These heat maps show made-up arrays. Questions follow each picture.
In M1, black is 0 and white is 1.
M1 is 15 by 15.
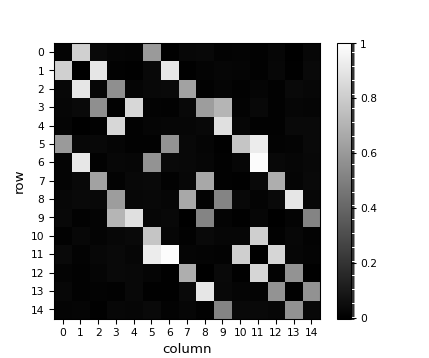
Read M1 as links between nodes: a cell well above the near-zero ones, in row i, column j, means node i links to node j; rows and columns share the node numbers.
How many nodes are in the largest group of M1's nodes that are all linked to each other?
3
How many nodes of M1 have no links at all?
0
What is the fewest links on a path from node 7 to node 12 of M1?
1
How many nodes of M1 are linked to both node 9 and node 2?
1
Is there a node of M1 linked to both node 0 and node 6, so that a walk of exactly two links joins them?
yes
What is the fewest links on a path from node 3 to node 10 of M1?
5
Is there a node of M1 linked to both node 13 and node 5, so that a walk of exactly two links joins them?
no
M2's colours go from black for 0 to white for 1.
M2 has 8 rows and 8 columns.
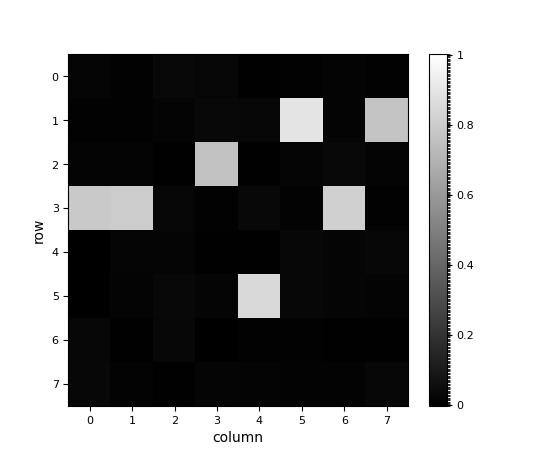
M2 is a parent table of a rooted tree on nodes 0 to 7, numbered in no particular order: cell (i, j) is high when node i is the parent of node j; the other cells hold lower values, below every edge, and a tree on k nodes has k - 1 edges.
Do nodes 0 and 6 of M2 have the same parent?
yes
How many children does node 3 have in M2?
3
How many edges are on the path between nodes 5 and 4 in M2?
1
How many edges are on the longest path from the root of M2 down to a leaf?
4
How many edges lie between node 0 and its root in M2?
2
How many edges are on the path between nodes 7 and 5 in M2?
2
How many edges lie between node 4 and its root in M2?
4
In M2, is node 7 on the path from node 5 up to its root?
no
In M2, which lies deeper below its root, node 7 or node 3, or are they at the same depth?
node 7
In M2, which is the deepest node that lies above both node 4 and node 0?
3
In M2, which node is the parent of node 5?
1
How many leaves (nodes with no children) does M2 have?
4
